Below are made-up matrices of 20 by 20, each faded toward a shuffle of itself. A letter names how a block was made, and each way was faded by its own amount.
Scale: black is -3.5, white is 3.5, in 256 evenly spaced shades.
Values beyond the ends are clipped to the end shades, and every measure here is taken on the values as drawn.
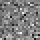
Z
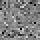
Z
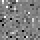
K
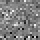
Z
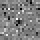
K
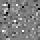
K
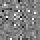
K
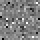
Z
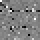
Z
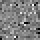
Z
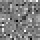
K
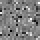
K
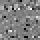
Z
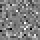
Z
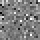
K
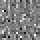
K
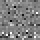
Z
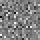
K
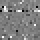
Z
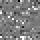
K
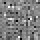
K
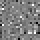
K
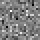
K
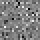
Z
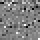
Z
